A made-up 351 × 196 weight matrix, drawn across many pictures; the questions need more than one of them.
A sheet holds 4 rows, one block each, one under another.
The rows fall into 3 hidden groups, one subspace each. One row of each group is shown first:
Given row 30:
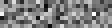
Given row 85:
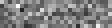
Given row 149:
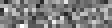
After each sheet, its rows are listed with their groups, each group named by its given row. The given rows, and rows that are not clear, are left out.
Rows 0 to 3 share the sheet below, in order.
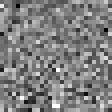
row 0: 85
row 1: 85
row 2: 30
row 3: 30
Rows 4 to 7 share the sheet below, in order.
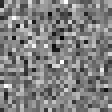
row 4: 85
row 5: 30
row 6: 149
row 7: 149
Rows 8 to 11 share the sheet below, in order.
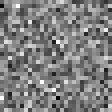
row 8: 85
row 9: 30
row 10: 85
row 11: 30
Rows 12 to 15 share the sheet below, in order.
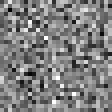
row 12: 85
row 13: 149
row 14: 30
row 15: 30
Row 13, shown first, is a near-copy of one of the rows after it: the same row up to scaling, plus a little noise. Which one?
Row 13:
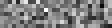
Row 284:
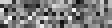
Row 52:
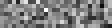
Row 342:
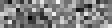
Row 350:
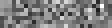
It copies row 52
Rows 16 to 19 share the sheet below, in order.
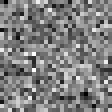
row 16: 149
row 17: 85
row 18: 85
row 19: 85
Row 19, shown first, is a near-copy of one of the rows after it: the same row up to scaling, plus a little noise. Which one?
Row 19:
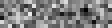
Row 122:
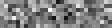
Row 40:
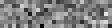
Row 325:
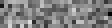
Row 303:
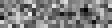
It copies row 303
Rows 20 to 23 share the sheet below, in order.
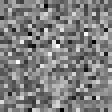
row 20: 30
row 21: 30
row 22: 85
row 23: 30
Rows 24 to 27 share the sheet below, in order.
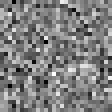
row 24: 149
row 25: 149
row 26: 85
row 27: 149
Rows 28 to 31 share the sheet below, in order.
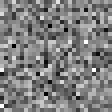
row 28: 30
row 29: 85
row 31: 149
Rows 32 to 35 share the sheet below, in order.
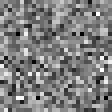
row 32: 30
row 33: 85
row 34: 149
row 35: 149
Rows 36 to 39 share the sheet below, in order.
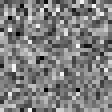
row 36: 149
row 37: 85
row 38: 149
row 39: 30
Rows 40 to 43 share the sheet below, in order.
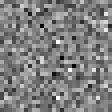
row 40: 85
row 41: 30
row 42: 30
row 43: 30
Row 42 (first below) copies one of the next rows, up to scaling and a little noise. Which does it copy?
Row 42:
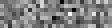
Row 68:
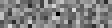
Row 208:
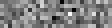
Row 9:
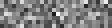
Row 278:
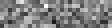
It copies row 208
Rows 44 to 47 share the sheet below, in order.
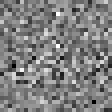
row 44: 30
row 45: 30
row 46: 149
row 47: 149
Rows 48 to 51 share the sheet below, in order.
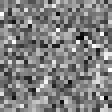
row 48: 30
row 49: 149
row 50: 85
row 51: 149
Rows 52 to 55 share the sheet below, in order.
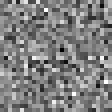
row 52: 149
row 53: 149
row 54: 149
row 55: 30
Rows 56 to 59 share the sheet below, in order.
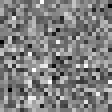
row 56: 149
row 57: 30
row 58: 30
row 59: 149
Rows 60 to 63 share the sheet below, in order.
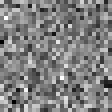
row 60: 85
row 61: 30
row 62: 149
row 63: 85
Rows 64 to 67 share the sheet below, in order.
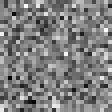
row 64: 149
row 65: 85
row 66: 85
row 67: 30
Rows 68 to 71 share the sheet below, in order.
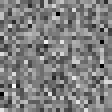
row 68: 30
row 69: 149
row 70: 149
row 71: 149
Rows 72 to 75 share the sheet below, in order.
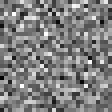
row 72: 30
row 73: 30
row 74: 149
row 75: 30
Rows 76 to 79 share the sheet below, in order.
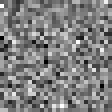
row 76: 85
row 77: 149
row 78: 30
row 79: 149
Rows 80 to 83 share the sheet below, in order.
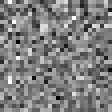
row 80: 85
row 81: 85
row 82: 85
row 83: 30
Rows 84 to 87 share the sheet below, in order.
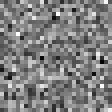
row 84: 30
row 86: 149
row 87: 149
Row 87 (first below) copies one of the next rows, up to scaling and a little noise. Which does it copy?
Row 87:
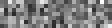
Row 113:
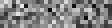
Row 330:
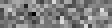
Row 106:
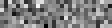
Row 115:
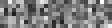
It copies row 115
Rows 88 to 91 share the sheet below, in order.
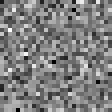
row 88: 149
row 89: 149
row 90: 85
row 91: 85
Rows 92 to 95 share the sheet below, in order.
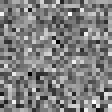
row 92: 30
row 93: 30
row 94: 149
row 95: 149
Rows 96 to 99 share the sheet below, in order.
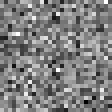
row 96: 30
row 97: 85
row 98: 30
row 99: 85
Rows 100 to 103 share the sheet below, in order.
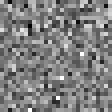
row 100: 85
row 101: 85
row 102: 149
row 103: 30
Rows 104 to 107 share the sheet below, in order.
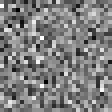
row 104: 85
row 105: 149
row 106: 149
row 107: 149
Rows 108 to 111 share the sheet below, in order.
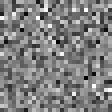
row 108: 30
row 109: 30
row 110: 149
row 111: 149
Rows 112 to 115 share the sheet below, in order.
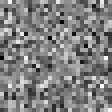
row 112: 149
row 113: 149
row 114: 85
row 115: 149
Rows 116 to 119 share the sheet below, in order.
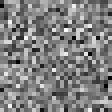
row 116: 85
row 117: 149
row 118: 85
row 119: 85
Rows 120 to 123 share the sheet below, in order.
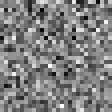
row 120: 149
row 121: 149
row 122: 85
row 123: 149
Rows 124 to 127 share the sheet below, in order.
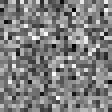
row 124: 149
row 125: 85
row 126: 30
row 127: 30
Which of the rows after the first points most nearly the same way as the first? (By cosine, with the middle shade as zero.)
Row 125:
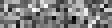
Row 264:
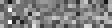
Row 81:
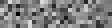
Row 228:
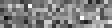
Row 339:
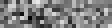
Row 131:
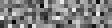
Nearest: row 81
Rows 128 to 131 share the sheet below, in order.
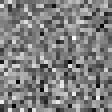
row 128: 85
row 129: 30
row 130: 85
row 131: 30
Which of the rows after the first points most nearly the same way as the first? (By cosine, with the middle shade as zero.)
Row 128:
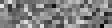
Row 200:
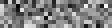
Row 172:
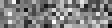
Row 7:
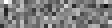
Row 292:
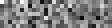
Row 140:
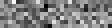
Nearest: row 200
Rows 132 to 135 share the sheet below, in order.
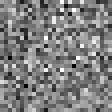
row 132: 30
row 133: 85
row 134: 149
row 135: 85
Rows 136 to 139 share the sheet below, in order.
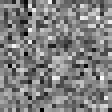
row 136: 85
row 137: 85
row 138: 30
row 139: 85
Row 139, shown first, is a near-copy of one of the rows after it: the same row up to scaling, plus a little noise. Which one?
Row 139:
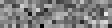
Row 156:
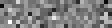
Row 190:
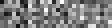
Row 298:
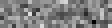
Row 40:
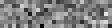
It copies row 40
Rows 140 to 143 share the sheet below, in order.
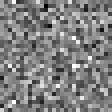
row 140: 30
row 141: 149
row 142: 30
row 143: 149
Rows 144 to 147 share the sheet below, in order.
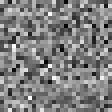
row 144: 85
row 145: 149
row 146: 30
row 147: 85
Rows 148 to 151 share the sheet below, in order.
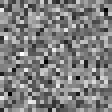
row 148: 149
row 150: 30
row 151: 30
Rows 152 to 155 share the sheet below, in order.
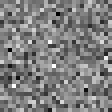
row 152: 30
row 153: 85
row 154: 85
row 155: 30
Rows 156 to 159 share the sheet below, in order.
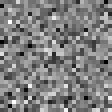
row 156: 85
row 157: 30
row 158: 149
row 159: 85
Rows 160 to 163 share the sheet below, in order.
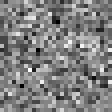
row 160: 30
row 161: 85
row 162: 85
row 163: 30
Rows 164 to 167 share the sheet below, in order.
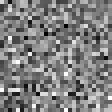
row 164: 85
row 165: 30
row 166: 85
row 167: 85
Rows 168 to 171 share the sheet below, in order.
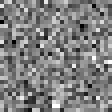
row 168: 149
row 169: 30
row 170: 149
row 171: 30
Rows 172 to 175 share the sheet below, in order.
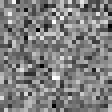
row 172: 30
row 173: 149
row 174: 30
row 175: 30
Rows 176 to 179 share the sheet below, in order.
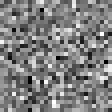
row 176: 149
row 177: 149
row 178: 85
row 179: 30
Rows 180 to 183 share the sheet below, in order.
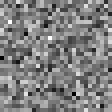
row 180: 85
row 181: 85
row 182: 85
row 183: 149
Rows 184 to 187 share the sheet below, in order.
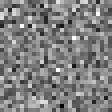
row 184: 30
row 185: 30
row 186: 30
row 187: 149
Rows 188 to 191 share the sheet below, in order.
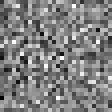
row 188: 85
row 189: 30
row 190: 85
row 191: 30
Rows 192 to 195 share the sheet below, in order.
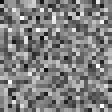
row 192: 149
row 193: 149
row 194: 149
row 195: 85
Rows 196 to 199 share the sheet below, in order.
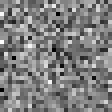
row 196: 30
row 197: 30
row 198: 30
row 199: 85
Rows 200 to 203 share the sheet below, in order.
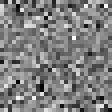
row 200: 85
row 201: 30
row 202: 85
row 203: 149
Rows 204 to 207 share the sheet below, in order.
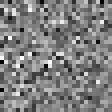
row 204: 149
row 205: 30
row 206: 85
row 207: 85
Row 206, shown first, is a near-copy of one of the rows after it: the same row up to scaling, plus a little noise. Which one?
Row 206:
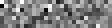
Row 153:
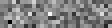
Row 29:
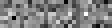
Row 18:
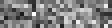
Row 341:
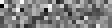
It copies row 341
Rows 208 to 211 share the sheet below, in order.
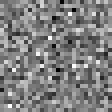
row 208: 30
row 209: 85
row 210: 30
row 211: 85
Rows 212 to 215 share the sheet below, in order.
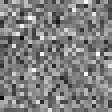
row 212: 30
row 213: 85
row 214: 149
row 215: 30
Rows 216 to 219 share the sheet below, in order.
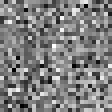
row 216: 30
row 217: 30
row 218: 30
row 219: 85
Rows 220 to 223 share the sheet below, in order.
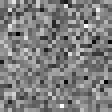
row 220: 149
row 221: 85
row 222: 85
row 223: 149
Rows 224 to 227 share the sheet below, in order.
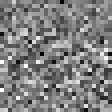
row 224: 149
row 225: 85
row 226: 85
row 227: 149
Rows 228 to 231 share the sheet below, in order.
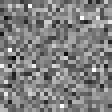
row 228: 85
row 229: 85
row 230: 149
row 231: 149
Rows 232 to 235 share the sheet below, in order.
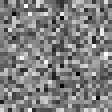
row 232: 149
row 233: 149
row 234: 30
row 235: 30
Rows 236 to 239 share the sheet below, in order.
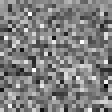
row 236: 85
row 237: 149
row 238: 85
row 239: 85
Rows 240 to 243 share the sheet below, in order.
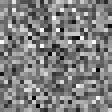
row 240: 30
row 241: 30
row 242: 30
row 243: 149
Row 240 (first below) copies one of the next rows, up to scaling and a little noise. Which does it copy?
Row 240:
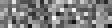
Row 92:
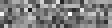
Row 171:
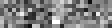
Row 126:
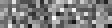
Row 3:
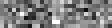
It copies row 126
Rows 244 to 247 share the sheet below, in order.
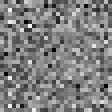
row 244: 30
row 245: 149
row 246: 85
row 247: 85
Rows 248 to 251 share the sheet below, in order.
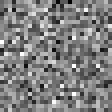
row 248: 30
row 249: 30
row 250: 149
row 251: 30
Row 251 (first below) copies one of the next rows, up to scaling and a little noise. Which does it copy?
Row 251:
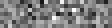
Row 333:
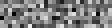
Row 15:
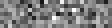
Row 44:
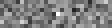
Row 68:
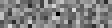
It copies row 15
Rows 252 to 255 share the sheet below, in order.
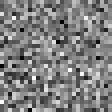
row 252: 149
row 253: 30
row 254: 85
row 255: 30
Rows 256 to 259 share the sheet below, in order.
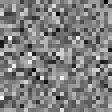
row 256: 30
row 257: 30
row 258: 149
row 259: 30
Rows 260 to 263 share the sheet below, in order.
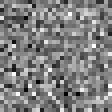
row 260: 85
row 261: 149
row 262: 149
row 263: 85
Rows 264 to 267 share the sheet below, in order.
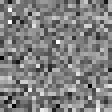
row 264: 85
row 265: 30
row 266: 85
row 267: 85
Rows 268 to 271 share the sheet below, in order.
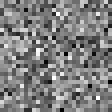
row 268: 30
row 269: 85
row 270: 30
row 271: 30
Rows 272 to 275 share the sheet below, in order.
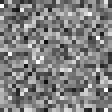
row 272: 85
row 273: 149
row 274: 149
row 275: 85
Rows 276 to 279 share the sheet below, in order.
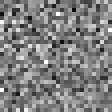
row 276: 30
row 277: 149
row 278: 30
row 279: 85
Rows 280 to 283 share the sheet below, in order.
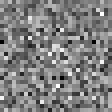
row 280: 149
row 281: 30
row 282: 149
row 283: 30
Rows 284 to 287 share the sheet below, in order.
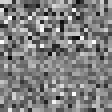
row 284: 149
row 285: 30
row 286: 149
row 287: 30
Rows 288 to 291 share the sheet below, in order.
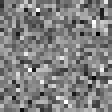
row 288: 85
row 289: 85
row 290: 85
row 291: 30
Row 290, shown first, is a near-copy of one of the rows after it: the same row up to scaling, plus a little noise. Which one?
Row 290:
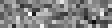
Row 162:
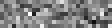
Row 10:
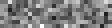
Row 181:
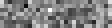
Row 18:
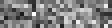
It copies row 162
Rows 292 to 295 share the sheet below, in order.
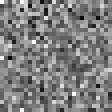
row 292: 85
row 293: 149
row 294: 85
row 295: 30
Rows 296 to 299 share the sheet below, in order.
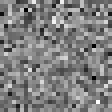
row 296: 30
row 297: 149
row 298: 85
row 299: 85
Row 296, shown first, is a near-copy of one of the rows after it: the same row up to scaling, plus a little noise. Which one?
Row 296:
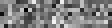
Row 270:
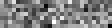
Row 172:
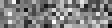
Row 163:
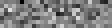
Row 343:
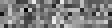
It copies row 343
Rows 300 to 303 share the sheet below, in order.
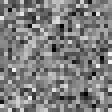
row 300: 30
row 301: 30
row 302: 149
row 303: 85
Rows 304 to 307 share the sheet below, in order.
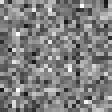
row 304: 85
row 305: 85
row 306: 85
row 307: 85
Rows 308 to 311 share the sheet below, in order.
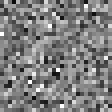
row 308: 30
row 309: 85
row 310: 30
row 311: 149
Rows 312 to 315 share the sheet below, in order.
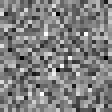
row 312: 30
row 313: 30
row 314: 30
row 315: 149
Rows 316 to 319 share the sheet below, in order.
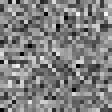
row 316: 149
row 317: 30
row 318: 85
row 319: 149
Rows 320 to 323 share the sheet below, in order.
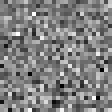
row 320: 149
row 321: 85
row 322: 149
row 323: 30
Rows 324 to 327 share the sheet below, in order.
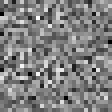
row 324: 30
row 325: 85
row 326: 30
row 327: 149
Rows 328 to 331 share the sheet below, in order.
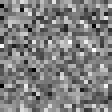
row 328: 85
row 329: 85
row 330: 149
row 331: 85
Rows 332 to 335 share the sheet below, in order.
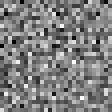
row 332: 30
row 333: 30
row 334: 85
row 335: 149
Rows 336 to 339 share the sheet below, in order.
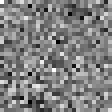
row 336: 85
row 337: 30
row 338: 149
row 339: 149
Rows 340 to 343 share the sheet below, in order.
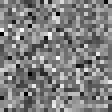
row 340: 30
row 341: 85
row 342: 149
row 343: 30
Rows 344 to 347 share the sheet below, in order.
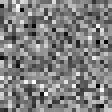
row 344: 85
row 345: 149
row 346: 85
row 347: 149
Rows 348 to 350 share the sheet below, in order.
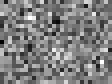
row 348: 30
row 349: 30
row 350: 149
